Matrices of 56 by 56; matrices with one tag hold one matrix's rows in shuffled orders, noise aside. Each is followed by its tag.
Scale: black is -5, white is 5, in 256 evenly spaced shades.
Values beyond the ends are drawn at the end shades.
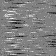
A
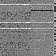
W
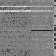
W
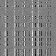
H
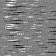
A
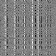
H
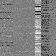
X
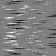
A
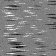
A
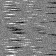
A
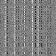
H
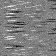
A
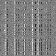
H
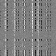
H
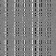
H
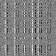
H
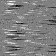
A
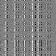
H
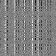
H
